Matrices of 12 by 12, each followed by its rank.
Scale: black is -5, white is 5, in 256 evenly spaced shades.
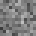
full rank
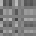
one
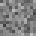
full rank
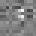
two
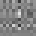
two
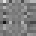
two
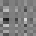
one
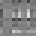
two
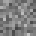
full rank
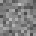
full rank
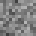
full rank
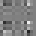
one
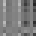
one
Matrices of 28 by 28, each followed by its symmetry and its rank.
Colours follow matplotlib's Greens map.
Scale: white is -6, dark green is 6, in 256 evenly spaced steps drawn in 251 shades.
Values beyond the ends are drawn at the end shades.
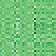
neither, rank two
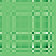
symmetric, rank one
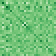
symmetric, rank five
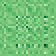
symmetric, rank three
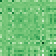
symmetric, rank three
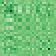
symmetric, rank three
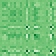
symmetric, rank three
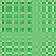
symmetric, rank one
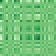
symmetric, rank one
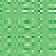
neither, rank two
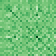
symmetric, rank five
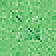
symmetric, rank five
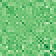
symmetric, rank five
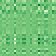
neither, rank two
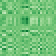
neither, rank two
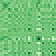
symmetric, rank three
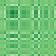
symmetric, rank one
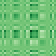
symmetric, rank one
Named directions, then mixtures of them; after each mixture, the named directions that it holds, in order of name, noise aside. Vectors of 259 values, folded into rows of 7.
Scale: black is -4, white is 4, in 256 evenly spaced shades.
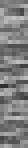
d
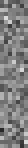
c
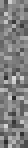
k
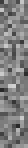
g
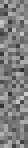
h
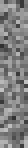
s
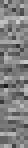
d, h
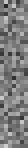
c, h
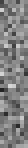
g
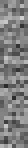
d, h, k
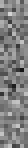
c, g, h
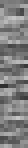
d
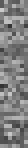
c, d, g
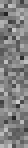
h, s
